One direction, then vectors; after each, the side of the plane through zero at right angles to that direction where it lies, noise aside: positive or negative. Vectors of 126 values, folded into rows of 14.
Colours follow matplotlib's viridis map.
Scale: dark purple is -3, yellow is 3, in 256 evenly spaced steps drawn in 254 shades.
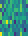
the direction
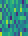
positive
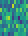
negative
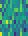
positive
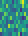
negative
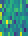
positive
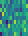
negative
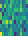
positive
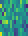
positive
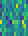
negative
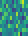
negative
